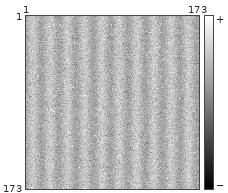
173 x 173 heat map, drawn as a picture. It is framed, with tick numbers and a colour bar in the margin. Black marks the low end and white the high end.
The values follow a bell shape. No overall slope runs across the table. On average the colour sits 70% of the way up the scale. Stripes running up and down repeat 10 times from left to right.
